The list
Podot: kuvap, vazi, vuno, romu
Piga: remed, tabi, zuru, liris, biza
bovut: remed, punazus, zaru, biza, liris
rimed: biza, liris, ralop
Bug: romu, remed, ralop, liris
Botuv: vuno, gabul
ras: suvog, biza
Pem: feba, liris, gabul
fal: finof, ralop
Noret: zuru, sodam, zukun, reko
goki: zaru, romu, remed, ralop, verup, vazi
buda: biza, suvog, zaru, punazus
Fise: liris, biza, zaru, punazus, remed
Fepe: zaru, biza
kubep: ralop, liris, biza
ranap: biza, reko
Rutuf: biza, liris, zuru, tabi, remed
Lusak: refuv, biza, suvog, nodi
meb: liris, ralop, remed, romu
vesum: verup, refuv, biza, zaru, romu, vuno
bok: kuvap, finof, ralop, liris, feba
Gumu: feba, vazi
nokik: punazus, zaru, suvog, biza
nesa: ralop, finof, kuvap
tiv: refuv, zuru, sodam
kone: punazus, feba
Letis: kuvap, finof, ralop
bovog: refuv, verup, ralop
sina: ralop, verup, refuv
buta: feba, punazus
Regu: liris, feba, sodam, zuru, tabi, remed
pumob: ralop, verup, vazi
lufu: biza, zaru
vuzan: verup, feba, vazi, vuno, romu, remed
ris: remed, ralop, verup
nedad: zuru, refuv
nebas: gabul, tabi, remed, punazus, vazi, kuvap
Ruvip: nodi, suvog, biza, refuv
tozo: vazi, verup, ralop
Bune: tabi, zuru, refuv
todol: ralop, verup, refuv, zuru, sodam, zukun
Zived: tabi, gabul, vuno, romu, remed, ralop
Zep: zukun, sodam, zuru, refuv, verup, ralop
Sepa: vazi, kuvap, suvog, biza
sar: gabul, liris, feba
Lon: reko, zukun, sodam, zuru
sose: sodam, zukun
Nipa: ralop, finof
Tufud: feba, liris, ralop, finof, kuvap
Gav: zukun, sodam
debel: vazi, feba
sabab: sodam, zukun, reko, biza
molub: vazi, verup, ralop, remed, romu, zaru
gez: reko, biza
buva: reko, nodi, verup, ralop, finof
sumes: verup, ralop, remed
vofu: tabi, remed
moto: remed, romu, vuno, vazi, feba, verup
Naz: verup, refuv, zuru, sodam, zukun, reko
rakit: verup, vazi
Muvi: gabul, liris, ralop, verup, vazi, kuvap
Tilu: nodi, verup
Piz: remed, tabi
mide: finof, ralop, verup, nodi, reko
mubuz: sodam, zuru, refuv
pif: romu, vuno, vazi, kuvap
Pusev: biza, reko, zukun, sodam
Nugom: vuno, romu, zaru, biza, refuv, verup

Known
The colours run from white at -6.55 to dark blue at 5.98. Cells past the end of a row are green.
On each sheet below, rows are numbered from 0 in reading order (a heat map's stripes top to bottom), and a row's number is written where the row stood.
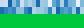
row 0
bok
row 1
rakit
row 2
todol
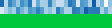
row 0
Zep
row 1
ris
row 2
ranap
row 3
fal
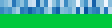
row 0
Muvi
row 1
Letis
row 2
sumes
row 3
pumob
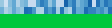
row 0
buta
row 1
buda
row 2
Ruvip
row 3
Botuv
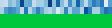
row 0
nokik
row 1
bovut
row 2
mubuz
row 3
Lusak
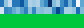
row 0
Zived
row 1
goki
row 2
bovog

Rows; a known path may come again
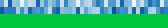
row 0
nesa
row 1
Podot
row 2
sumes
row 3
Pusev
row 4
sina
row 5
Lusak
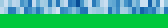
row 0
kone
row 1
ris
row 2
Zived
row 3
Gumu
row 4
tiv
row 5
Letis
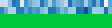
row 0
ranap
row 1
Muvi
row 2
sar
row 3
bovog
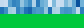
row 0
buda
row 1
todol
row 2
nokik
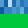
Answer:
Botuv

